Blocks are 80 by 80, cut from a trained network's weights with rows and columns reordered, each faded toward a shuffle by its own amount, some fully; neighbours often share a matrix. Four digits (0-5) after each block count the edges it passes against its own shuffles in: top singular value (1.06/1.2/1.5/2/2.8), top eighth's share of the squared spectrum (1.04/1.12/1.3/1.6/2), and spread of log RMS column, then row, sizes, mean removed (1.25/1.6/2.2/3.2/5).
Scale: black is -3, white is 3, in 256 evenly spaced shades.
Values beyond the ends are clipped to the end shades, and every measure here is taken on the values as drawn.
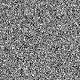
3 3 0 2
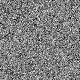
2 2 0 0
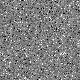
0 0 0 0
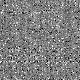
2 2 0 2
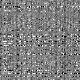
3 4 1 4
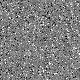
0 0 0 0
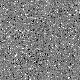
0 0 0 0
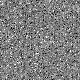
1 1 0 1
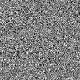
3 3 0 2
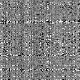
3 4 2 4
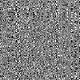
4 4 3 2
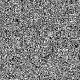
3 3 1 1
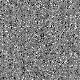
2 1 0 1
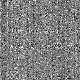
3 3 0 2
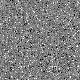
0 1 0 0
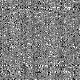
2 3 1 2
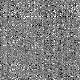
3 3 0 3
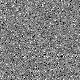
2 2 0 1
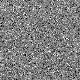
2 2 0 1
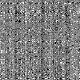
3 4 1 3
